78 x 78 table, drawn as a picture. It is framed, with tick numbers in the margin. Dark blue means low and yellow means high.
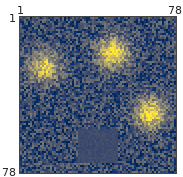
In the bottom middle lies a patch that is calmer than the rest. Three bumps rise from the field. The halves do not mirror each other. On average the colour sits 30% of the way up the scale.
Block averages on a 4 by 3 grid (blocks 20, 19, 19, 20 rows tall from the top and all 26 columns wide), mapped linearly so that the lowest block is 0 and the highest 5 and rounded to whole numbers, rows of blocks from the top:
1 3 1
4 2 1
0 0 5
0 0 0
